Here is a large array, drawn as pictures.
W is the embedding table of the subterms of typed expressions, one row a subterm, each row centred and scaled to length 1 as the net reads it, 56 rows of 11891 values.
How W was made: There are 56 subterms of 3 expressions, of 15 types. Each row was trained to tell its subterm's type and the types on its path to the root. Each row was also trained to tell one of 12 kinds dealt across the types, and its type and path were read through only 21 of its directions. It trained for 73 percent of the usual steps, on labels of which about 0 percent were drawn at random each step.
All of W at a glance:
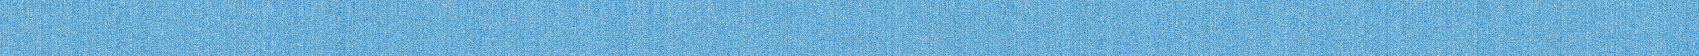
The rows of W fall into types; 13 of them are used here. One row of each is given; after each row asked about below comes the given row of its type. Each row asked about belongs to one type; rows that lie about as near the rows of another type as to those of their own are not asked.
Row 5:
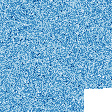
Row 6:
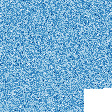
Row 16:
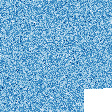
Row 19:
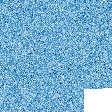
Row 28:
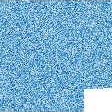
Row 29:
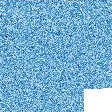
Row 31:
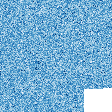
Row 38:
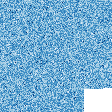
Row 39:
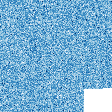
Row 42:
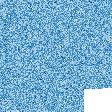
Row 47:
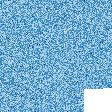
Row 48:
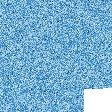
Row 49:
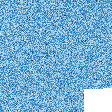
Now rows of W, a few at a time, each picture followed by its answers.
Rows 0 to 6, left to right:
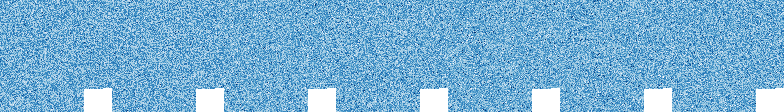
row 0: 47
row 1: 6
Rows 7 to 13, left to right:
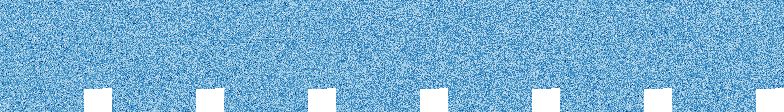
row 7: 6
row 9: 48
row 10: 31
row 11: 6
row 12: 49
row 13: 31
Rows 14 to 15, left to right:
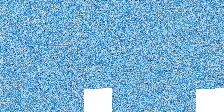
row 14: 19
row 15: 49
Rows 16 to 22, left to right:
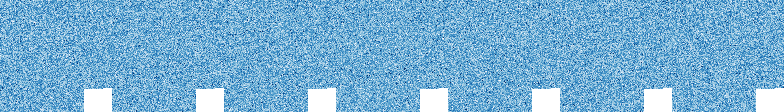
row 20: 29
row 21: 48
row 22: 19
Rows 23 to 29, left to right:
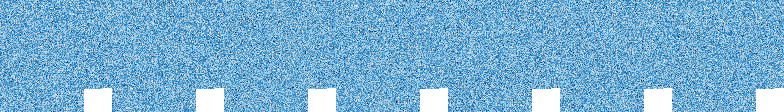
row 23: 47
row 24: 49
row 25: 38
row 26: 48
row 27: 49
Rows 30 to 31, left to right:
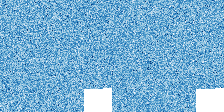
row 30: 6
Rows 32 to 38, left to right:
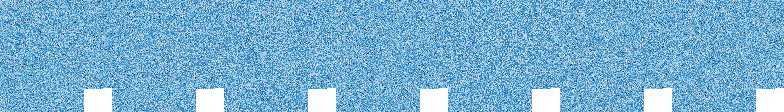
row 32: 6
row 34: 31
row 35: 19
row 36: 42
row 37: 38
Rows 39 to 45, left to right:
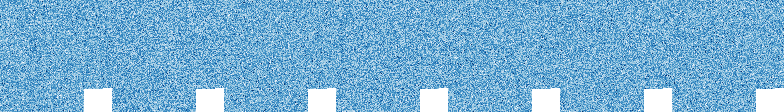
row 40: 48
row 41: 38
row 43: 47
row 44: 42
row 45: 29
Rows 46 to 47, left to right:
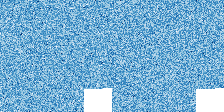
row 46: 19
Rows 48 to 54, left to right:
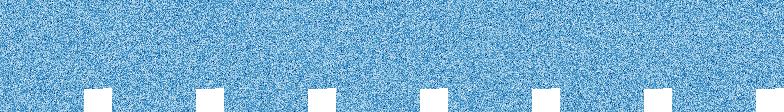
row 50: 31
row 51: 47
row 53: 19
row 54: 49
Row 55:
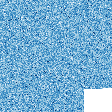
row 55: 42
